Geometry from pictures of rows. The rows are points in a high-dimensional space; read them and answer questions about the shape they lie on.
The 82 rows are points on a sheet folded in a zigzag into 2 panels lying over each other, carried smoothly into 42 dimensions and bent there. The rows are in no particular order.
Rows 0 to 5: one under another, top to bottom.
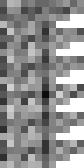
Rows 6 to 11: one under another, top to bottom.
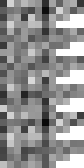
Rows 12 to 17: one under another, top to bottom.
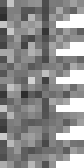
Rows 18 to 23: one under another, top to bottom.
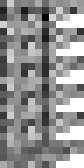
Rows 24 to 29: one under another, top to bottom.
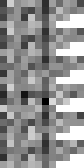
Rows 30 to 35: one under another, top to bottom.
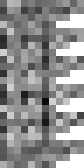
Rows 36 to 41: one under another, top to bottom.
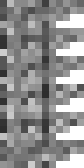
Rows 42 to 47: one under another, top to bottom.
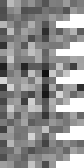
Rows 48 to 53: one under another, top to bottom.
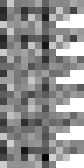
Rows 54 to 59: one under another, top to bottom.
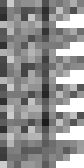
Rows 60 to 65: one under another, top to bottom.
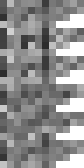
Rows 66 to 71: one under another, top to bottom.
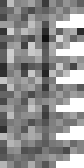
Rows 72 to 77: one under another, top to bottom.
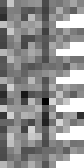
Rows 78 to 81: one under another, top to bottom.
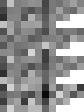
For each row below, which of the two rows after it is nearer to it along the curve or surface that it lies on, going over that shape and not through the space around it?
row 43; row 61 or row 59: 59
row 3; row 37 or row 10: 10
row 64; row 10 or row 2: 2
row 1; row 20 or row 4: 20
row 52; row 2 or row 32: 2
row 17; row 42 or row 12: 42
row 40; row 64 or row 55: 55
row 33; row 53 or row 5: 53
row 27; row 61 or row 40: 61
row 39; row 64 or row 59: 59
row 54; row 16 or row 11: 16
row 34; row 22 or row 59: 22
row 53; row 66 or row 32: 66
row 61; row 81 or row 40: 81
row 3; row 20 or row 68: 20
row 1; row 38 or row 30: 30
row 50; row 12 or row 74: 12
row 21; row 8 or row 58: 8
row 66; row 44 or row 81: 81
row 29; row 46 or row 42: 46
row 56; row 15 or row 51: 51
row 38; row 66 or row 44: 44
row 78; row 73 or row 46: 46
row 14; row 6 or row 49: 6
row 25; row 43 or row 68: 68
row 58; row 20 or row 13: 20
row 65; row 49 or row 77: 49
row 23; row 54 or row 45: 45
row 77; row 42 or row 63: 42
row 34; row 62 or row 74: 62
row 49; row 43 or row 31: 31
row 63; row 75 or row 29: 29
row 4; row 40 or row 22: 40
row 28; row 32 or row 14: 14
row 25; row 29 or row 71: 71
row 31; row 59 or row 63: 59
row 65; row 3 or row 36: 3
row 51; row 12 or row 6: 6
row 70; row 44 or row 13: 44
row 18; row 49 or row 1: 49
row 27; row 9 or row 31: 9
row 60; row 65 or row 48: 65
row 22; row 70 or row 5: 5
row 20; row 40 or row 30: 40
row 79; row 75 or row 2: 2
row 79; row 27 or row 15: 15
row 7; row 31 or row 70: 70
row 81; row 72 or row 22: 22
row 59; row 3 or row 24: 3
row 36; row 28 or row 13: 13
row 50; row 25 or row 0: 25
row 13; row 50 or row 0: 0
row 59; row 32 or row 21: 32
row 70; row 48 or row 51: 48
